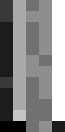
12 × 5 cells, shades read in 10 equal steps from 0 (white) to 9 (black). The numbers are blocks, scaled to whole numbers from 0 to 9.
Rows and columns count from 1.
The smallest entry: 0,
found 11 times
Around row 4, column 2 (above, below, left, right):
3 3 8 5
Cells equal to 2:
1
